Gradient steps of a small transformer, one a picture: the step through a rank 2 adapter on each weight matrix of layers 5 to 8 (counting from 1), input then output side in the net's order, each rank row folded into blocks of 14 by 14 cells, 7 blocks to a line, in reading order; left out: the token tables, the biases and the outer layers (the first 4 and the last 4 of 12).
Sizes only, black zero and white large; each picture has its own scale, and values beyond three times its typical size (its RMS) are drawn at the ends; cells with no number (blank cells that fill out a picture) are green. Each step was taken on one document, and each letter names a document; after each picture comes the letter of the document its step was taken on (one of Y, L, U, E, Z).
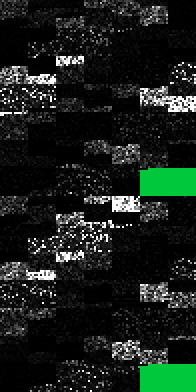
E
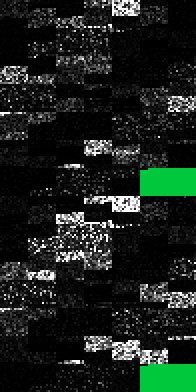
E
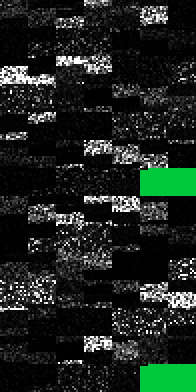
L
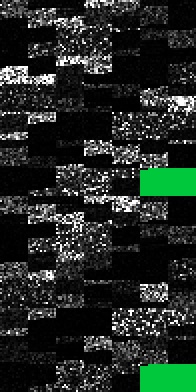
L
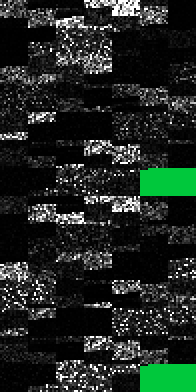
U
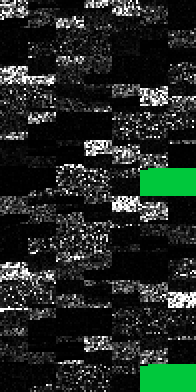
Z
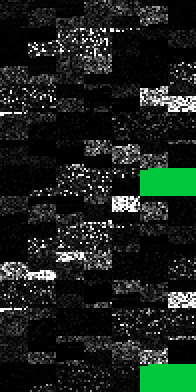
E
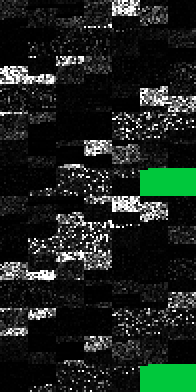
E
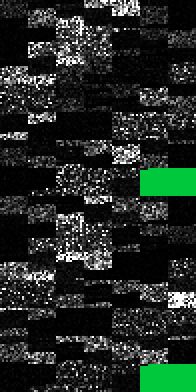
L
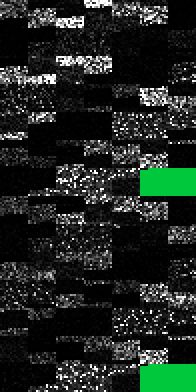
U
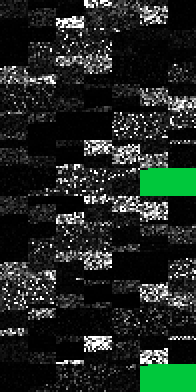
U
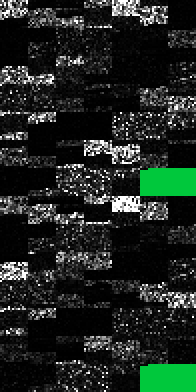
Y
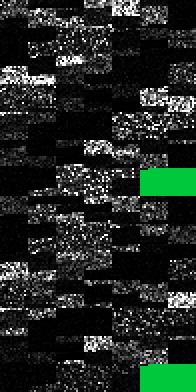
Z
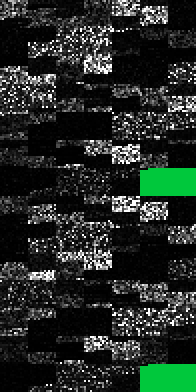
E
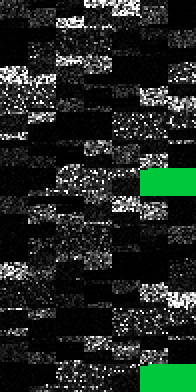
U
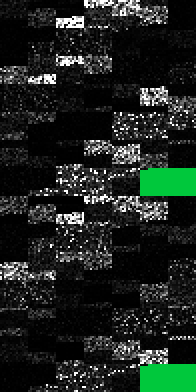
U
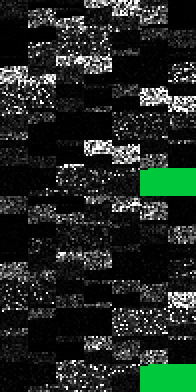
U
